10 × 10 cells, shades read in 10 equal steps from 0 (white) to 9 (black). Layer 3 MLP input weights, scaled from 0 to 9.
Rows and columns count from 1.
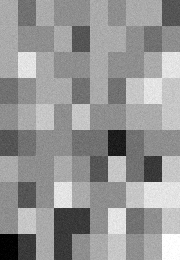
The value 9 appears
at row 10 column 1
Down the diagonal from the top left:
3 4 3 3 2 5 2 2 4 0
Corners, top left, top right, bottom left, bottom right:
3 6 9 0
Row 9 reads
4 2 3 7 7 4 1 5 4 2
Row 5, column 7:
4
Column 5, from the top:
4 6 4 5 2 5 4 3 7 4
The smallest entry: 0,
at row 10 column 10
